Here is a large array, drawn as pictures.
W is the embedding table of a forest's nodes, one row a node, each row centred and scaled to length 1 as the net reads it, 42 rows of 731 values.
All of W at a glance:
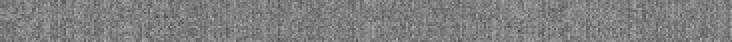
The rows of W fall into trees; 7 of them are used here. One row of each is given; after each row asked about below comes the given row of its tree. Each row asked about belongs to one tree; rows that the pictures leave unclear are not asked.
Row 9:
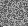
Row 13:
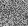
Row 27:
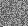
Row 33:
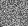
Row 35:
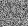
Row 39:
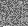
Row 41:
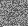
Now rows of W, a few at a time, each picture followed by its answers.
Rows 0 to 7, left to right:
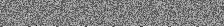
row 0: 9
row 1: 41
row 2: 9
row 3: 39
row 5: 27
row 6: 39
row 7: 9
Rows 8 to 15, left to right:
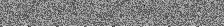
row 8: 35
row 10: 33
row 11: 35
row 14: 35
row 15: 39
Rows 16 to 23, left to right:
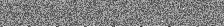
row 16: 35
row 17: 35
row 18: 13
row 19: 27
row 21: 33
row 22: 41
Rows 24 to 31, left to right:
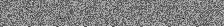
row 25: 41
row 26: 27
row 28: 9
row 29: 9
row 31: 41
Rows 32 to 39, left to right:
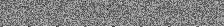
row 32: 9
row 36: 27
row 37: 9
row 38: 13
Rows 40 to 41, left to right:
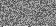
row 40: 39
